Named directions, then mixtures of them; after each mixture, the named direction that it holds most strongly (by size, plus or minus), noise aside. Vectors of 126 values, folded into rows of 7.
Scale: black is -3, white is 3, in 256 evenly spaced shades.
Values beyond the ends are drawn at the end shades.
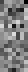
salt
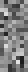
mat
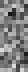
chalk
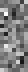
mat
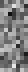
chalk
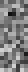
chalk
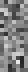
mat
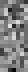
salt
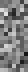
chalk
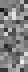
chalk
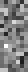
mat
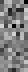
salt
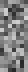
mat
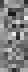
salt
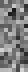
chalk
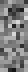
salt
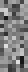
mat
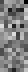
salt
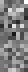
salt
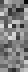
salt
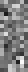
mat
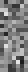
mat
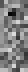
chalk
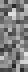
chalk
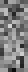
mat
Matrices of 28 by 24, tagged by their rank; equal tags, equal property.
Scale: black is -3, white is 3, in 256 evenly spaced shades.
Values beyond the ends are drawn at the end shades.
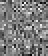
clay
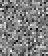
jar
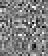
clay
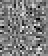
clay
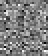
clay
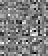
clay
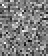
jar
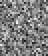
jar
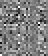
clay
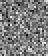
jar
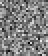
jar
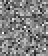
jar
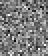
jar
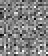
clay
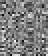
clay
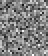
jar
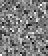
jar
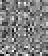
clay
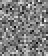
jar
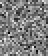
jar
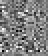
clay
